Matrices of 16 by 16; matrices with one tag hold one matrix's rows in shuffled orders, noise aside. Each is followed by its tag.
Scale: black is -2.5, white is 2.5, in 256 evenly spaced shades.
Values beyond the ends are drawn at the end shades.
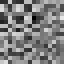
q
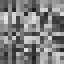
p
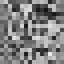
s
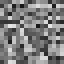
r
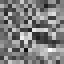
s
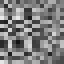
q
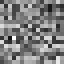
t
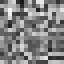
r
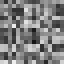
p
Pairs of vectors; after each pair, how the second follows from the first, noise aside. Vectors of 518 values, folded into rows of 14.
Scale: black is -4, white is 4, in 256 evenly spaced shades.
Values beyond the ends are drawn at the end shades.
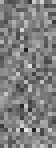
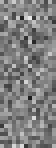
reversed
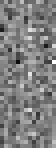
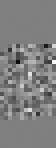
partly zeroed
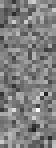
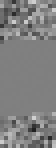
partly zeroed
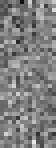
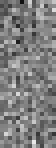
copied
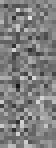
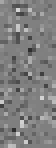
partly zeroed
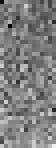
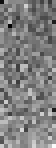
copied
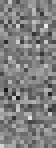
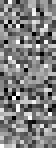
scaled up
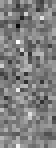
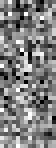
scaled up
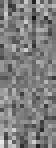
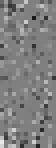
partly zeroed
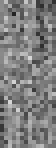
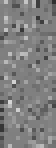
partly zeroed
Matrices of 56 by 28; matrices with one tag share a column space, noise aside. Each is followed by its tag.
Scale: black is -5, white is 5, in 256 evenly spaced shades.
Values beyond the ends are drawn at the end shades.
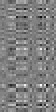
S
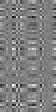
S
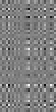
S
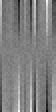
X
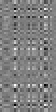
S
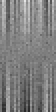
X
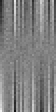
X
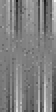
X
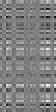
S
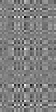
S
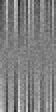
X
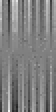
X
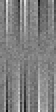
X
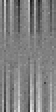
X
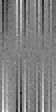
X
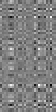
S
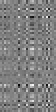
S
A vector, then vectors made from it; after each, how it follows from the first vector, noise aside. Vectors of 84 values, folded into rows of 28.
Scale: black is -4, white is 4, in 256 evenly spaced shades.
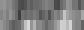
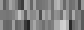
sign-scrambled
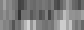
copied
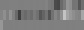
partly zeroed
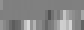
partly zeroed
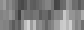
copied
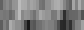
negated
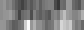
copied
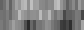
negated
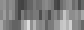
copied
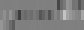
partly zeroed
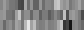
sign-scrambled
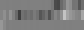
partly zeroed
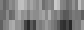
negated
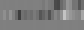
partly zeroed
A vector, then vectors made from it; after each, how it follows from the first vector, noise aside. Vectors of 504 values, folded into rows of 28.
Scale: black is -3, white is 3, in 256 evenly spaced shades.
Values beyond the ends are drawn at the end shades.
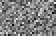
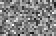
sign-scrambled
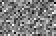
negated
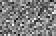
negated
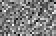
negated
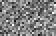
negated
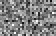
sign-scrambled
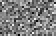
negated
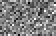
negated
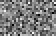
sign-scrambled
